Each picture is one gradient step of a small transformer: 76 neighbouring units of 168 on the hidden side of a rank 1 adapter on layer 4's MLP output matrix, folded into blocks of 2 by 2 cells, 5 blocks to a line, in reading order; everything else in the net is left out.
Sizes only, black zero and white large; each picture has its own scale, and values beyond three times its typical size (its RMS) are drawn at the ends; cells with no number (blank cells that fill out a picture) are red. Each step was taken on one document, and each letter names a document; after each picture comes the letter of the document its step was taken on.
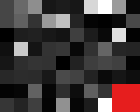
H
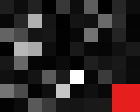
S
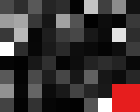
H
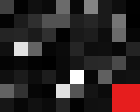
S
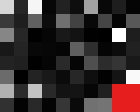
H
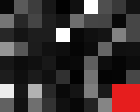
H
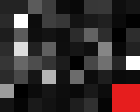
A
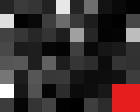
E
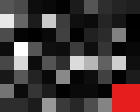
E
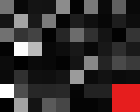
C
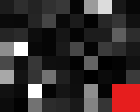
H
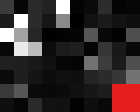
C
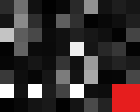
E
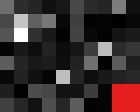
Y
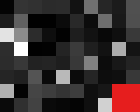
E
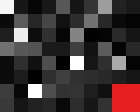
Y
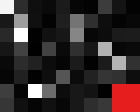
Y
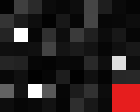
Y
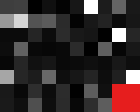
H
